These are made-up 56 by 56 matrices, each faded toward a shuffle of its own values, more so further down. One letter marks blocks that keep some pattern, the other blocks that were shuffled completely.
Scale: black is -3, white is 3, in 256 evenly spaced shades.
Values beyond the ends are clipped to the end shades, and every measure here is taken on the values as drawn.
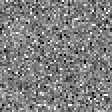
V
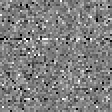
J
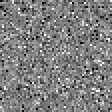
V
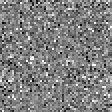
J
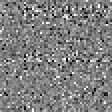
J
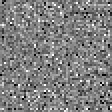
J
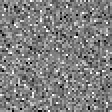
V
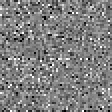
J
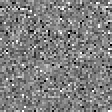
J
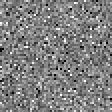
V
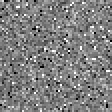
V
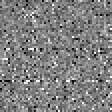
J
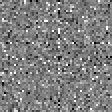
J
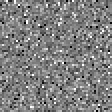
V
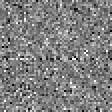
J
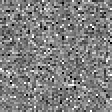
V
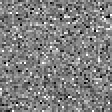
V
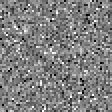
V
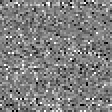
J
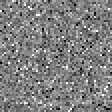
V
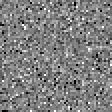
V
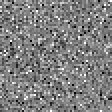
V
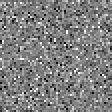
V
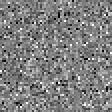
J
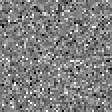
V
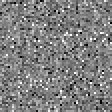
V
